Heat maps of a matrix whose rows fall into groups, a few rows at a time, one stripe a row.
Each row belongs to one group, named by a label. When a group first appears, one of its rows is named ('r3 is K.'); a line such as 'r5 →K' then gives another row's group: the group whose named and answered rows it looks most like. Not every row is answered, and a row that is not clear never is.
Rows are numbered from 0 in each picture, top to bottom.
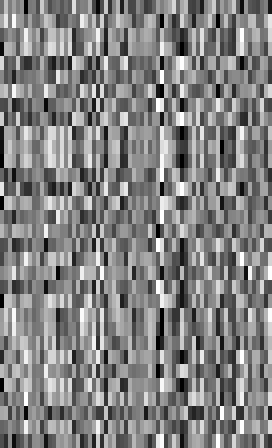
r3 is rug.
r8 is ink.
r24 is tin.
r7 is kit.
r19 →tin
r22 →tin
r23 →tin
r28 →rug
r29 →ink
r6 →tin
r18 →rug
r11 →rug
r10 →rug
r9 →rug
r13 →ink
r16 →tin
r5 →kit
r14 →rug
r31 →kit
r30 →rug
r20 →kit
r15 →kit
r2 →rug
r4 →ink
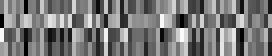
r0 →ink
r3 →ink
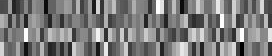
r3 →ink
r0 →kit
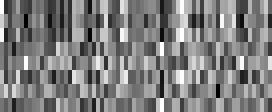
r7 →kit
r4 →rug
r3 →kit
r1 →ink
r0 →ink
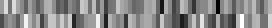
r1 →rug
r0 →tin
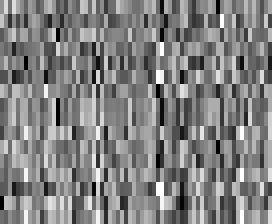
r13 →kit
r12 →rug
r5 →kit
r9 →rug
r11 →tin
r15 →rug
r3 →kit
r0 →tin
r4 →ink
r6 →tin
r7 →tin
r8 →tin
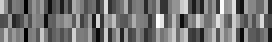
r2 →ink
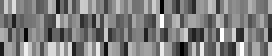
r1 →kit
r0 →tin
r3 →rug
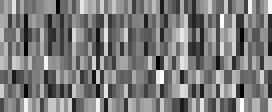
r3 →ink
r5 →kit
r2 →ink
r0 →tin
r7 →rug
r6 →ink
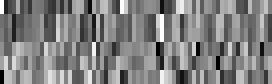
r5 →rug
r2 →kit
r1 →kit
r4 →tin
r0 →ink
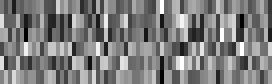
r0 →kit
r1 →ink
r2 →ink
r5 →tin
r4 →ink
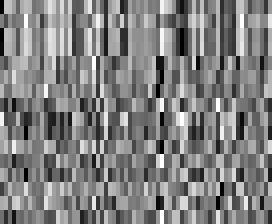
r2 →rug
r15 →kit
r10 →tin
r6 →tin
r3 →rug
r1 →rug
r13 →rug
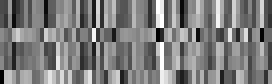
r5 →rug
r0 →kit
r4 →kit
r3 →kit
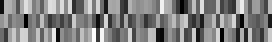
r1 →ink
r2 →tin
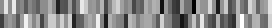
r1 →rug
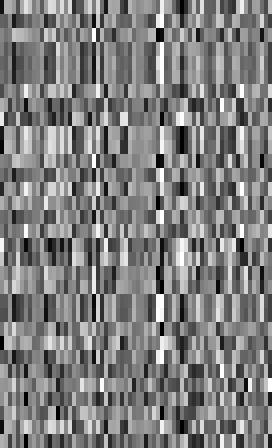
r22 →kit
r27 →tin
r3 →kit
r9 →rug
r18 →ink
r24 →rug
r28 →ink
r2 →tin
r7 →ink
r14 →tin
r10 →rug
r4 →kit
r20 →tin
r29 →tin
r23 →tin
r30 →rug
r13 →rug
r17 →ink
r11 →tin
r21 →kit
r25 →kit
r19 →tin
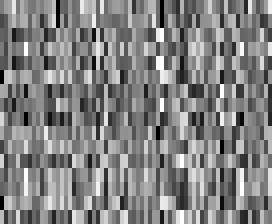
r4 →kit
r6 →ink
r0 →tin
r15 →ink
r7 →kit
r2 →kit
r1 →tin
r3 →rug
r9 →tin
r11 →ink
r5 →rug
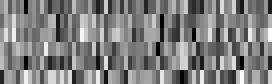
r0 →ink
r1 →tin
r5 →rug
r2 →tin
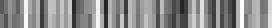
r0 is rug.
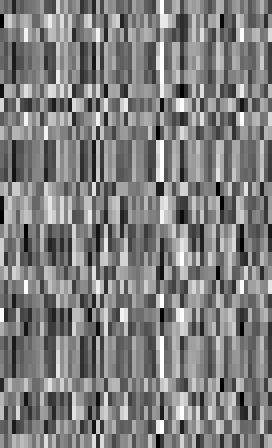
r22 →ink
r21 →kit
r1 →rug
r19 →tin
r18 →ink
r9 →tin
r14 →rug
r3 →kit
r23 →ink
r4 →kit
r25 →kit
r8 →rug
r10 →kit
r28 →ink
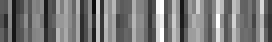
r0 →kit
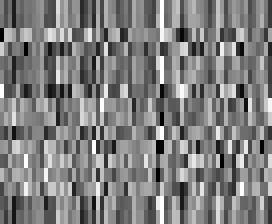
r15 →kit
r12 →tin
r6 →ink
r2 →rug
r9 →kit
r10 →tin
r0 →kit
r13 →rug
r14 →kit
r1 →kit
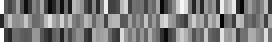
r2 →ink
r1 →rug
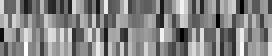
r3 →rug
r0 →ink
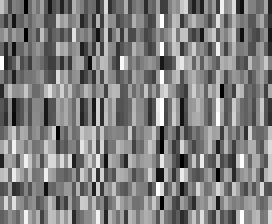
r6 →rug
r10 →tin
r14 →tin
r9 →tin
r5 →kit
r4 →ink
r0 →ink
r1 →kit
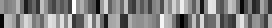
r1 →rug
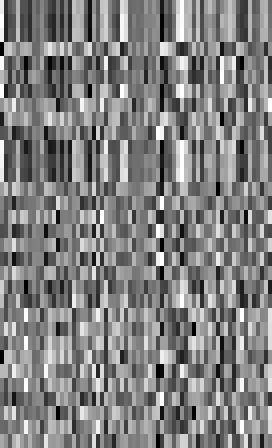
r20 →ink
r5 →ink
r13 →tin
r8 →rug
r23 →tin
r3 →rug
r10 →ink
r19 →tin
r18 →kit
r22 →rug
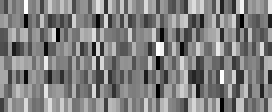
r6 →tin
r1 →ink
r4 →tin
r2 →tin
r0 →rug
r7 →rug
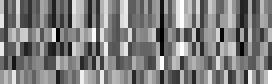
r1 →ink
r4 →kit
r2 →tin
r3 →ink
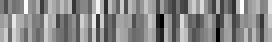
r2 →tin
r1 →tin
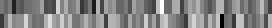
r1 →rug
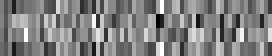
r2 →rug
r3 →kit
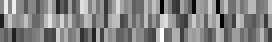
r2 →kit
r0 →tin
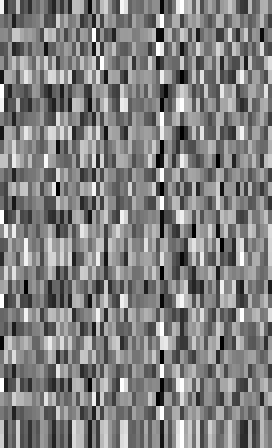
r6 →ink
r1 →kit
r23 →kit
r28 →tin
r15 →ink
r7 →ink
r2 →tin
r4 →tin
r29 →kit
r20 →ink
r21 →ink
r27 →ink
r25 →tin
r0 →ink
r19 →tin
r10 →tin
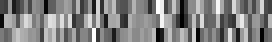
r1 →rug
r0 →kit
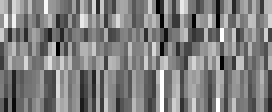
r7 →kit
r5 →kit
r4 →rug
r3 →tin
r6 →kit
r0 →tin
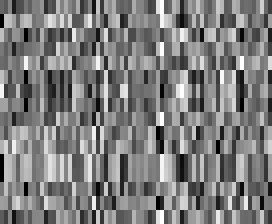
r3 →kit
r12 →rug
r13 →ink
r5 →ink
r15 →kit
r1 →rug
